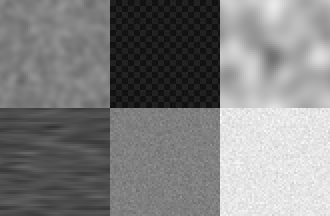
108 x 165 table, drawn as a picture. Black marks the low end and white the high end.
The table splits into 2 rows of 3 panels. Panel 1,1: middling, blotchy, faint in contrast. Panel 1,2: very low, checkered, faint in contrast. Panel 1,3: high, smooth. Panel 2,1: low, streaked across, faint in contrast. Panel 2,2: middling, fine-grained, faint in contrast. Panel 2,3: very high, fine-grained, faint in contrast.
